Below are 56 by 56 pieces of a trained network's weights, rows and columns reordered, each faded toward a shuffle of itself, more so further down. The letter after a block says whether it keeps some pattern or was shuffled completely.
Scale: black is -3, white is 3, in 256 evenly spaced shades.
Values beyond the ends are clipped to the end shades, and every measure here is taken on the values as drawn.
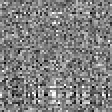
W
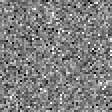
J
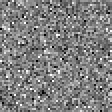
J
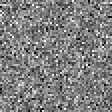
J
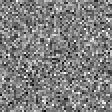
J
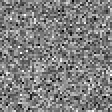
J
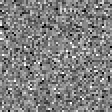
J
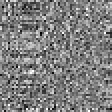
W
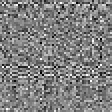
W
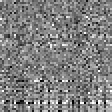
W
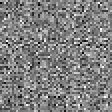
W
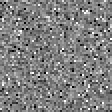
J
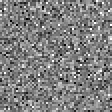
J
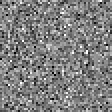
J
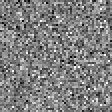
J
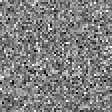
J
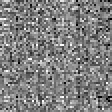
W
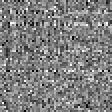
W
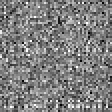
W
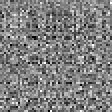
W
